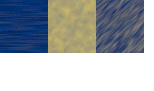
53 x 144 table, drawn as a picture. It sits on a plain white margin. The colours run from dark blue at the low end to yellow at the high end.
It is made of 1 by 3 panels. Panel 1,1: very low, streaked across, faint in contrast. Panel 1,2: high, blotchy, faint in contrast. Panel 1,3: low, slanting up to the right.
